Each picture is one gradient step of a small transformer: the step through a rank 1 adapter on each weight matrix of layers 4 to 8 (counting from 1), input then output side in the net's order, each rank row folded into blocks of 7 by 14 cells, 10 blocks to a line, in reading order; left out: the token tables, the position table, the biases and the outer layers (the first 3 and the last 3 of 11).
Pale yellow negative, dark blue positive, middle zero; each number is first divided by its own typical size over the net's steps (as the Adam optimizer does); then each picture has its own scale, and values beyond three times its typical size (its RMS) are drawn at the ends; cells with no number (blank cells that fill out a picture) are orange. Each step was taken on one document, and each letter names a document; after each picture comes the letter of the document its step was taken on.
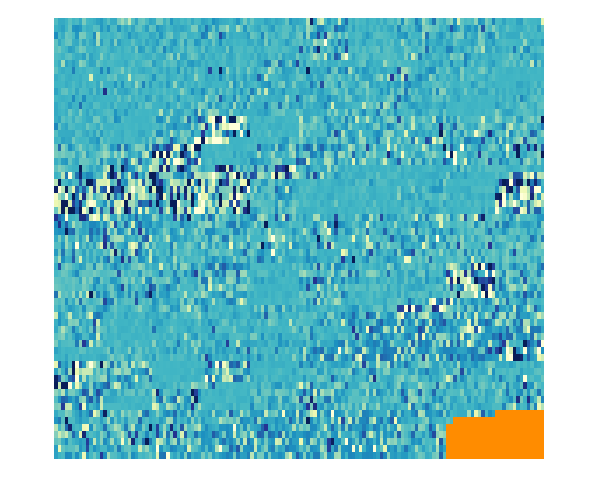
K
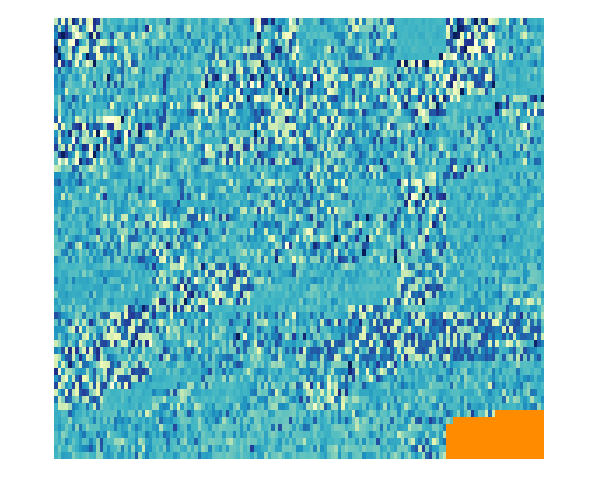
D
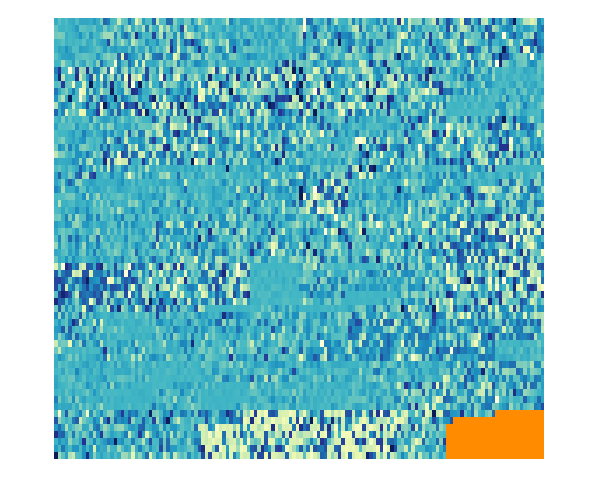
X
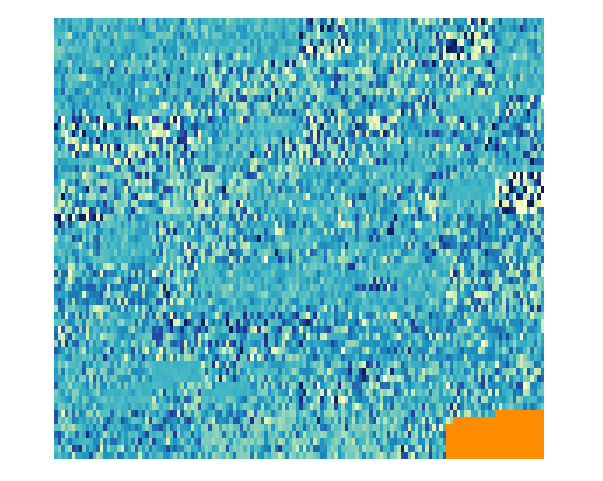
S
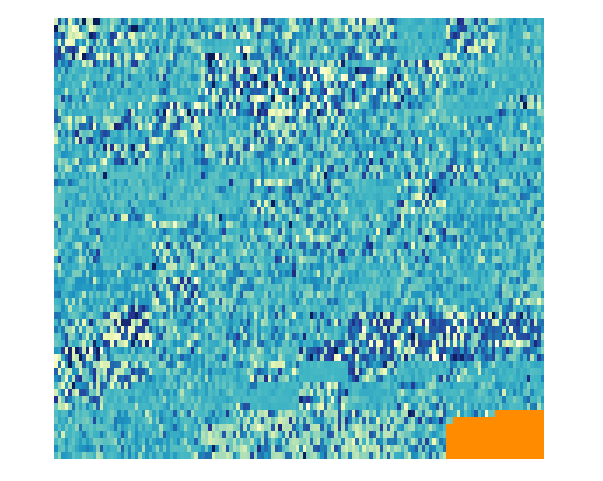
D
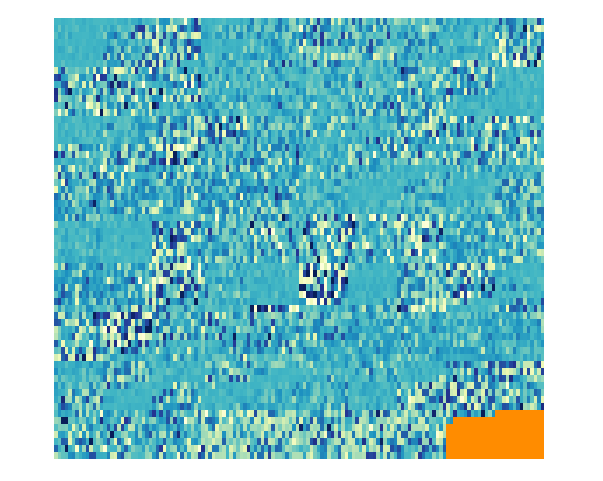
X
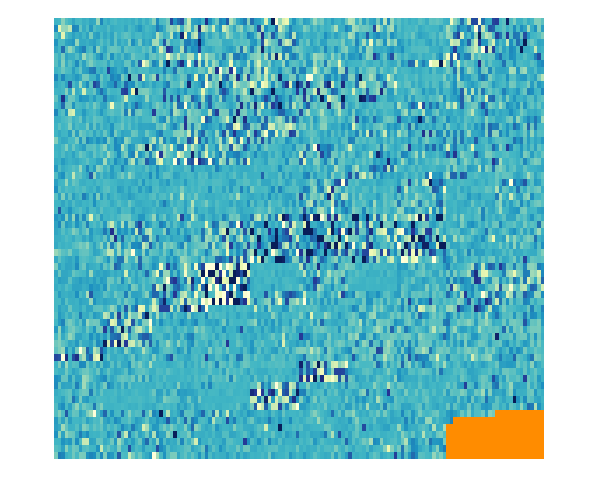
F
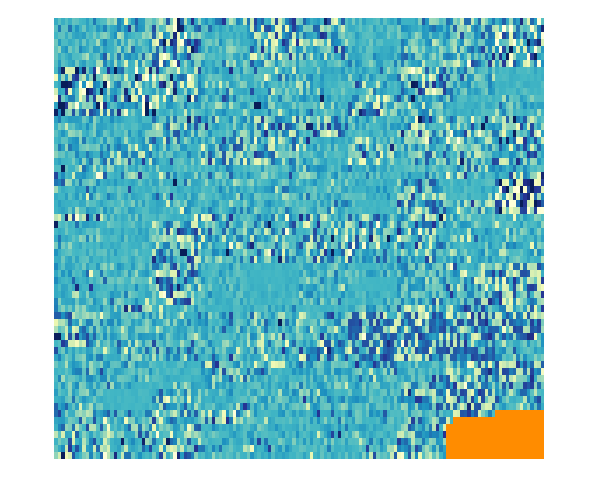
X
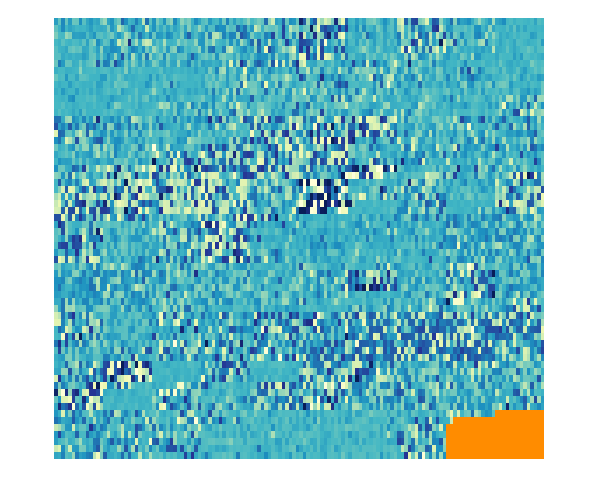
S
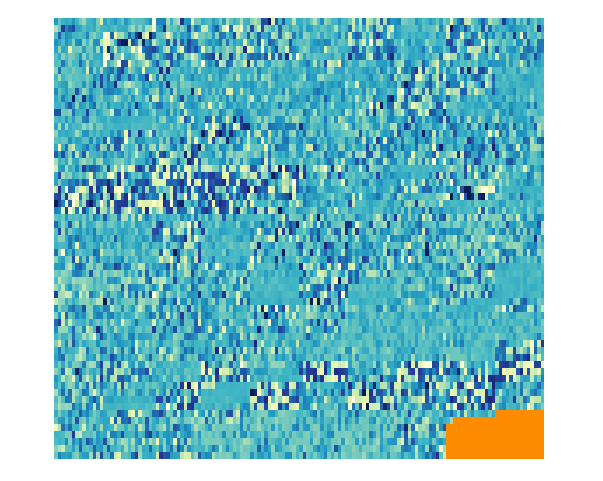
D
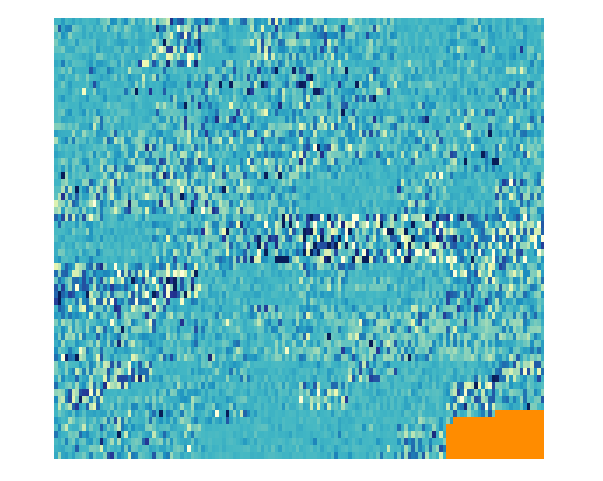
F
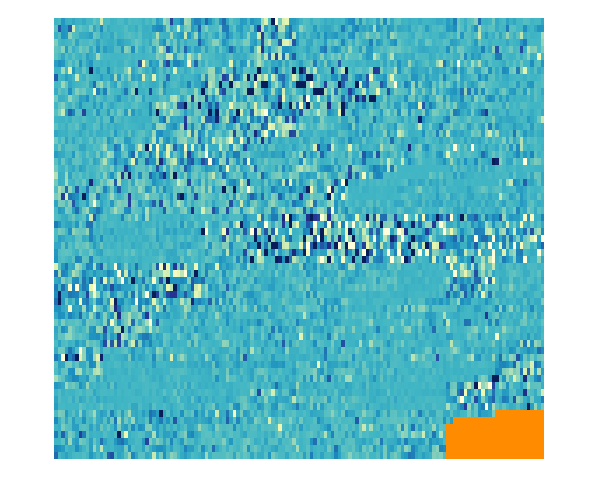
F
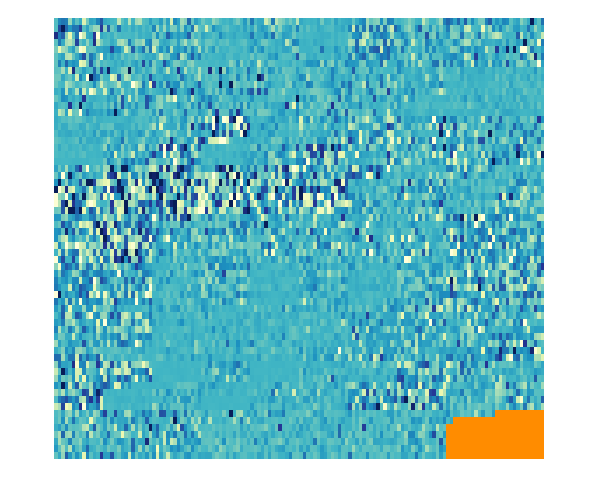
K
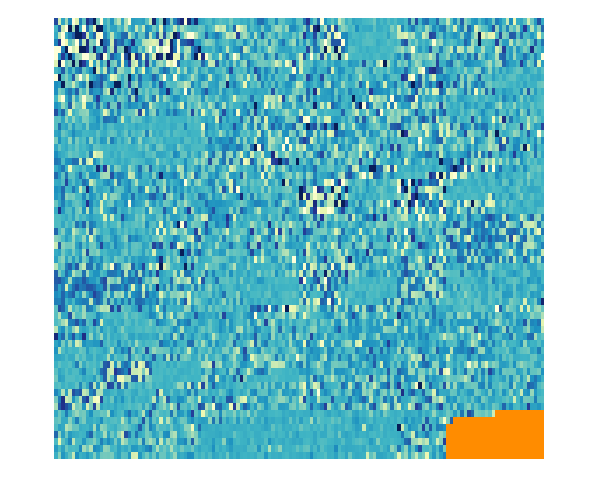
X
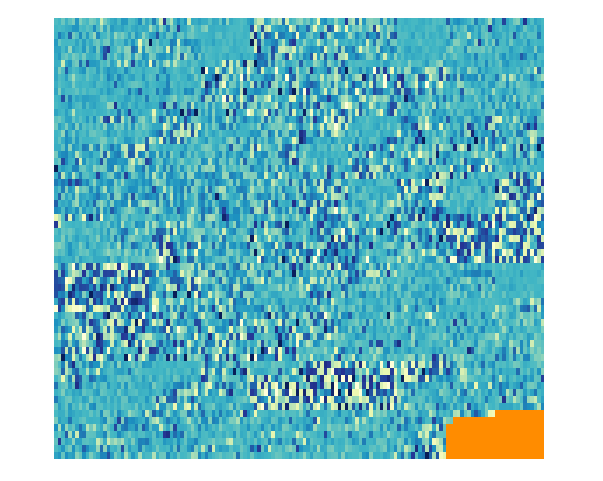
D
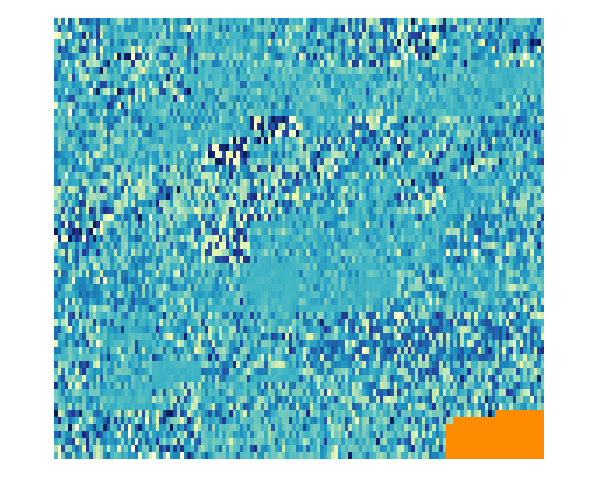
S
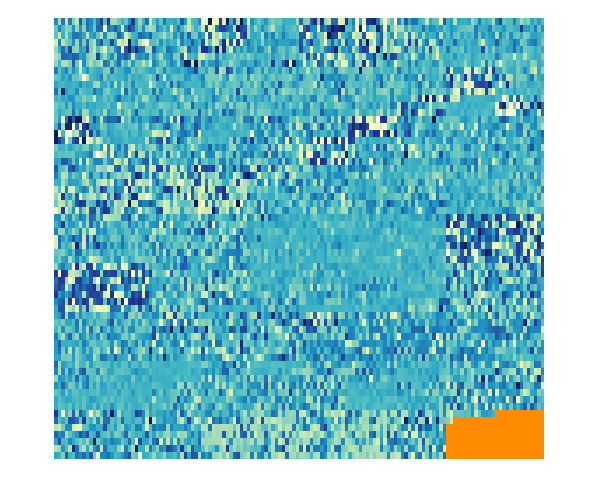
S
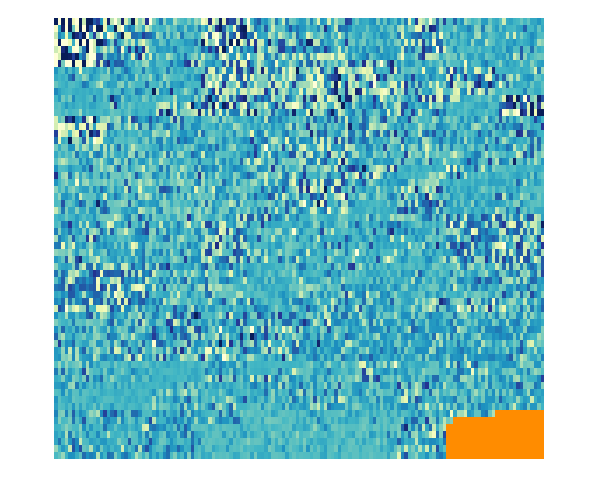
S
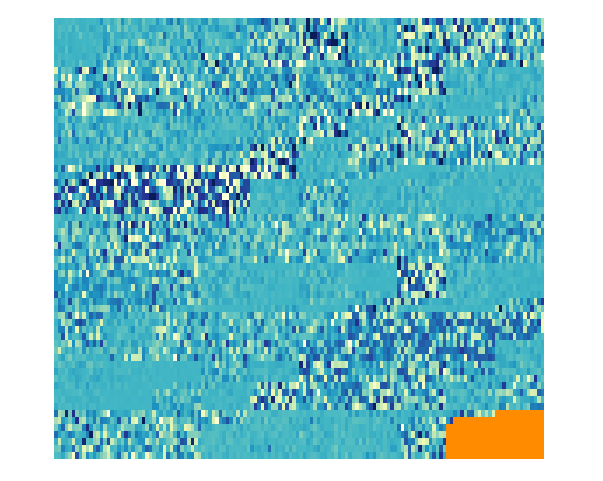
X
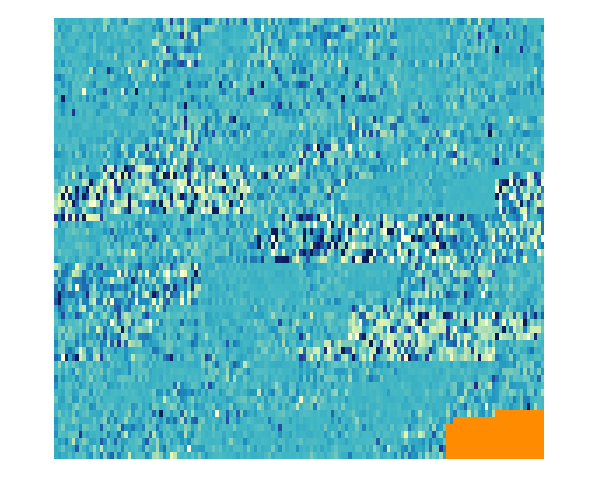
F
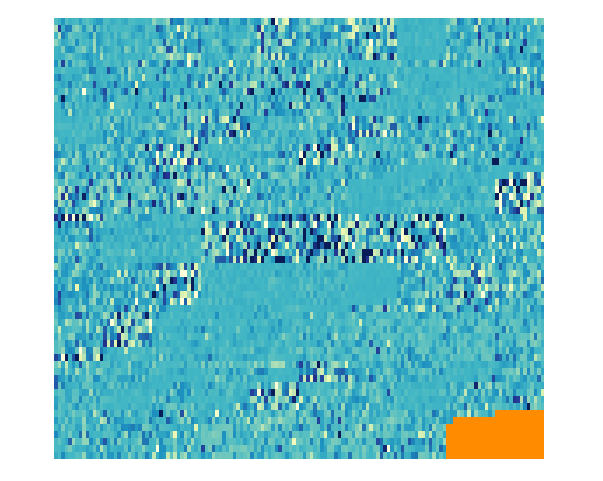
F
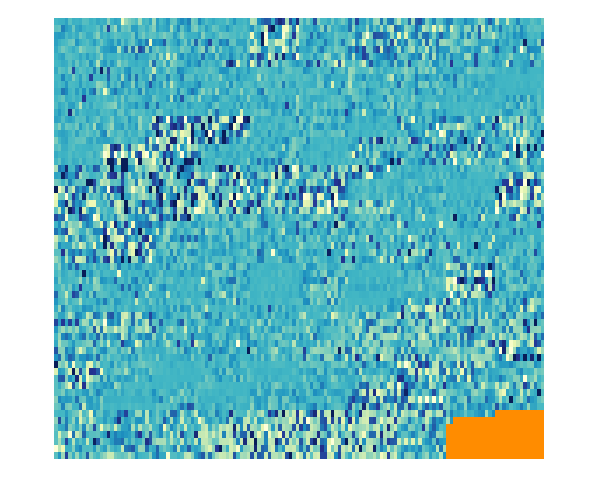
K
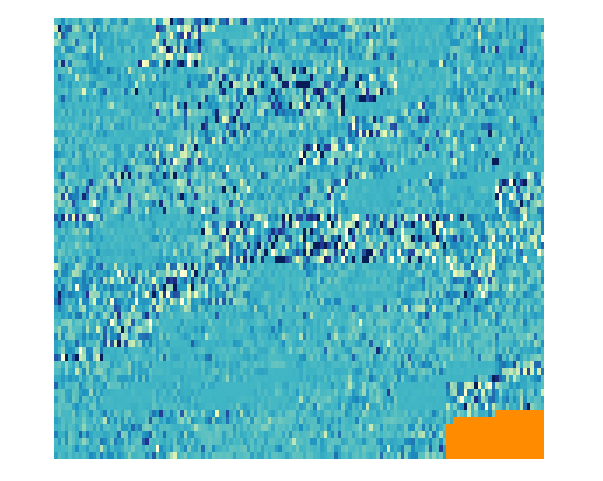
F
